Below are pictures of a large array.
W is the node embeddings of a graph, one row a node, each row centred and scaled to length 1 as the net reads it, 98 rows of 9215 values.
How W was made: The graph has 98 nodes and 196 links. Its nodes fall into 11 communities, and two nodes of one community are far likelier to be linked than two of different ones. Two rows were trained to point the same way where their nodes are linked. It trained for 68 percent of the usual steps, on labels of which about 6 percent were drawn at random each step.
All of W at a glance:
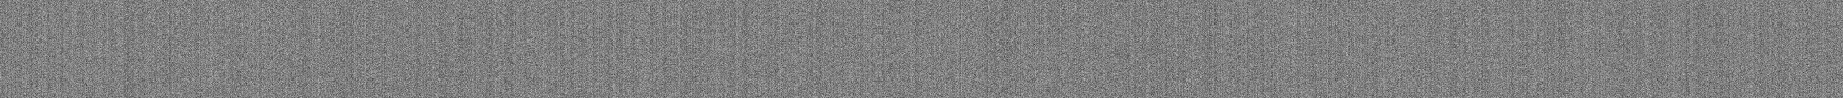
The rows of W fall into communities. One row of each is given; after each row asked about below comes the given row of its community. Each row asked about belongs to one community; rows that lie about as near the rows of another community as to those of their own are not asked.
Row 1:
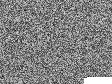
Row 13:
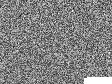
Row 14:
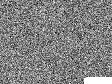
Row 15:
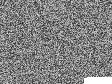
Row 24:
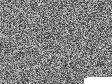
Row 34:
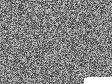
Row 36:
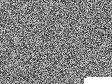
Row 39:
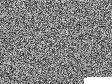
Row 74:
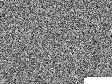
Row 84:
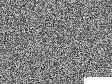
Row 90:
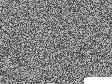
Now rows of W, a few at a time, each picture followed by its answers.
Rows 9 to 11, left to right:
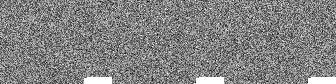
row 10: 15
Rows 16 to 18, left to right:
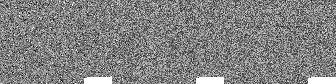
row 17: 90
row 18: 90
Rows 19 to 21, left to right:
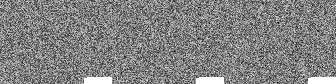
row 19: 15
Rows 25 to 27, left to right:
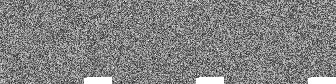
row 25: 74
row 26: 14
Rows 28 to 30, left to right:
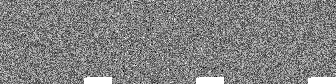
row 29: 39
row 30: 84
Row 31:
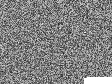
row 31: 13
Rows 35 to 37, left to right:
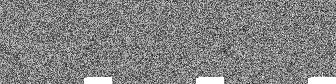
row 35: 74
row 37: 36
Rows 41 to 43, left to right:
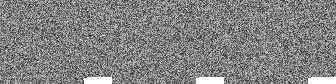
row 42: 84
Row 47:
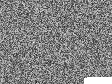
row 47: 74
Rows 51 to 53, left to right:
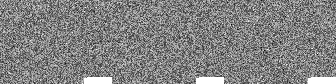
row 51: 1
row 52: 84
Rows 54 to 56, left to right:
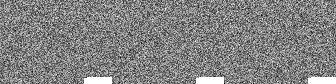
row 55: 36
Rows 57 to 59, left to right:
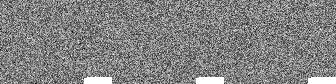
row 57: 74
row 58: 34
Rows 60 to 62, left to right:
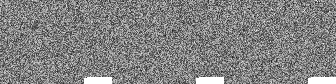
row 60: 90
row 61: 84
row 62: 36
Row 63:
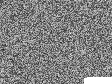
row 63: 74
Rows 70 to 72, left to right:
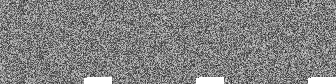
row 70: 14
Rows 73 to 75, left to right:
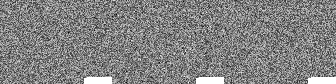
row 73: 36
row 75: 36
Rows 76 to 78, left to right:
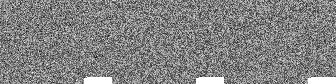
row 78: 1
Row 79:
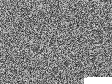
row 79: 1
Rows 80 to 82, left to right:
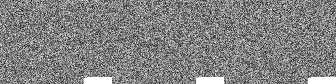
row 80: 1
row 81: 15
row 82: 14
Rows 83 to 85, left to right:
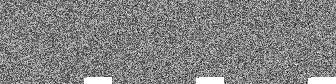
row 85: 34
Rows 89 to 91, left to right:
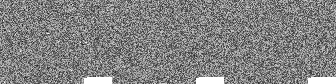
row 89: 15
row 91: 15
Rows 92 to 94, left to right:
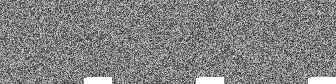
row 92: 84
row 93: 24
